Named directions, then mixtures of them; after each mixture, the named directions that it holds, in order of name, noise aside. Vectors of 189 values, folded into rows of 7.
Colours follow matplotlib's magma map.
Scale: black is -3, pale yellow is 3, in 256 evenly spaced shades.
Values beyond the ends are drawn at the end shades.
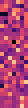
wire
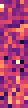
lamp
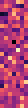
wire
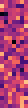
lamp, wire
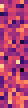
lamp, wire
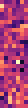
lamp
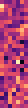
lamp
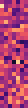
lamp, wire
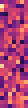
lamp, wire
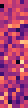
lamp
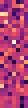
wire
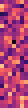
lamp, wire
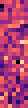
lamp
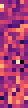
lamp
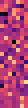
wire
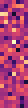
wire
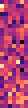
lamp, wire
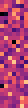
wire
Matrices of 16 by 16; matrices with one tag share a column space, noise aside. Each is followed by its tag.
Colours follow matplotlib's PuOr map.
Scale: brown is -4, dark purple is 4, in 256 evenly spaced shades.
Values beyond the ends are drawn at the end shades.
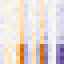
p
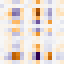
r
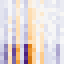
p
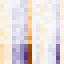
p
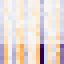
p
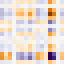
r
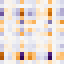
r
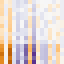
p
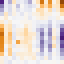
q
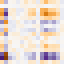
r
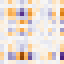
r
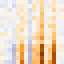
p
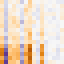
p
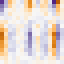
q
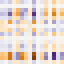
r
